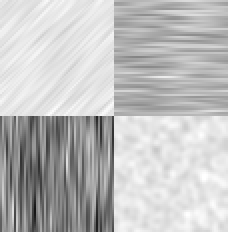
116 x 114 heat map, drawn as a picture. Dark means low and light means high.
The table splits into 2 rows of 2 panels. Panel 1,1: very high, slanting up to the right, faint in contrast. Panel 1,2: high, streaked across. Panel 2,1: middling, streaked downward, strong in contrast. Panel 2,2: very high, blotchy, faint in contrast.
